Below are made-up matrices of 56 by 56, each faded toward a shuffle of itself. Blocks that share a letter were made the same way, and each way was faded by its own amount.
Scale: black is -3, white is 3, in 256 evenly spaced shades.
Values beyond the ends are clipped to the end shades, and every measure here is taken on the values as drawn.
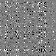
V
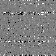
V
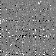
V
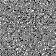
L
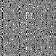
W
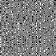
W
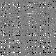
V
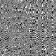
W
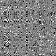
W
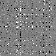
V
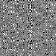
W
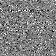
L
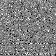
L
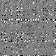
V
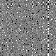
W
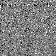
L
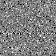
L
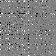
V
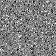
L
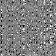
W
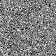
L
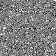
L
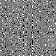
W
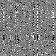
W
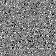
L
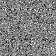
L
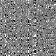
W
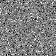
L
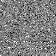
L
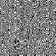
W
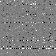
V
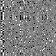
W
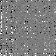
V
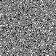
L
